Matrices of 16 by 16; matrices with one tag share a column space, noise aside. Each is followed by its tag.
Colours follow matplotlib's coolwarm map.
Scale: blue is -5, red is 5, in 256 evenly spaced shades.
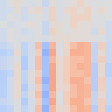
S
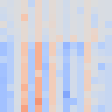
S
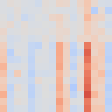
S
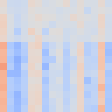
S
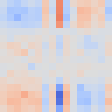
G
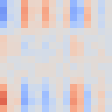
G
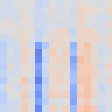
S
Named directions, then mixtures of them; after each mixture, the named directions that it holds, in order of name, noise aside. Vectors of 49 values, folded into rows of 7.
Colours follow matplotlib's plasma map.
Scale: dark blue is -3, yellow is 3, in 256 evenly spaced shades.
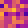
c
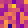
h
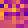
c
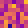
h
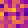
c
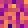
h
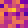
c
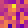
c, h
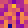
h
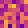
h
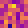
h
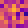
c, h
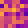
c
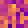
c, h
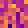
h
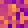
c, h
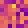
c, h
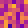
h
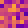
c, h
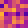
c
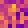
c, h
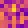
c, h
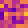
c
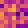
c, h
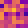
c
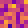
h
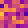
c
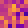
c, h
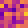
c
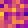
c
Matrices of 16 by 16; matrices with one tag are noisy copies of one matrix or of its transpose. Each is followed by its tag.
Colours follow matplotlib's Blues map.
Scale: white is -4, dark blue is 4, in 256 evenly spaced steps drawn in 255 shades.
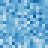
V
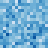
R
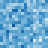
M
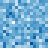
R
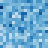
M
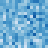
V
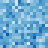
R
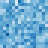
R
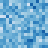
R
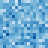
R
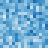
V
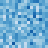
V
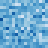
V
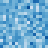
V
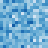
M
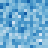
M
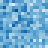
M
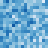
M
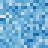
R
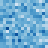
V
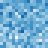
M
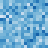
R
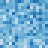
V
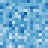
M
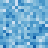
R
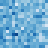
V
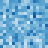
V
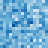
M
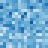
M
